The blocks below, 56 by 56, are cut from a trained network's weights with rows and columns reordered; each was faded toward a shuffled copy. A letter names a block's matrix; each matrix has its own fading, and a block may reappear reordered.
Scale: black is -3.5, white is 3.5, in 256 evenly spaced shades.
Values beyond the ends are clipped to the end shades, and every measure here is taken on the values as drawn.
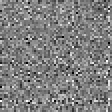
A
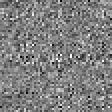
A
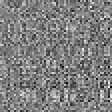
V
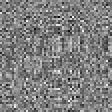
V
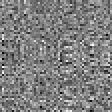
V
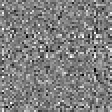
A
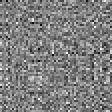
V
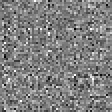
A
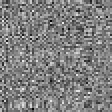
V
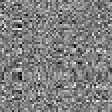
V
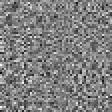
V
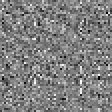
A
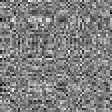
V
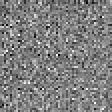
A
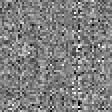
A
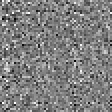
A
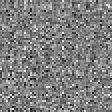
A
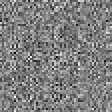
V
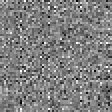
A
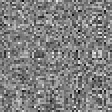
V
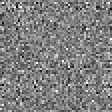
A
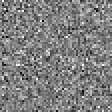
A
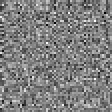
V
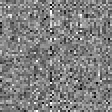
A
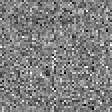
A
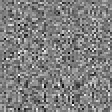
V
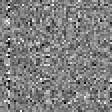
A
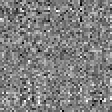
A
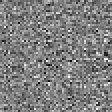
A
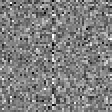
A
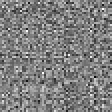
V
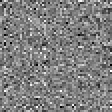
A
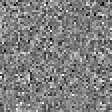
A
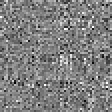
A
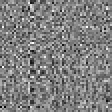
V
